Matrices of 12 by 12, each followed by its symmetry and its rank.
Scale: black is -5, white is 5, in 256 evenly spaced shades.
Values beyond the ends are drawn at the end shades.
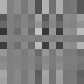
neither, rank one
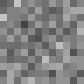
symmetric, full rank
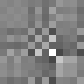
symmetric, rank two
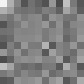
symmetric, rank two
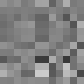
neither, rank two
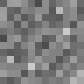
symmetric, full rank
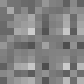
symmetric, rank two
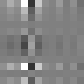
neither, rank one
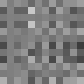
neither, rank two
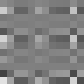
neither, rank one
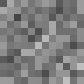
symmetric, full rank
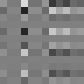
neither, rank one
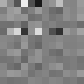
neither, rank two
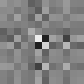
symmetric, rank two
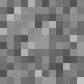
symmetric, full rank
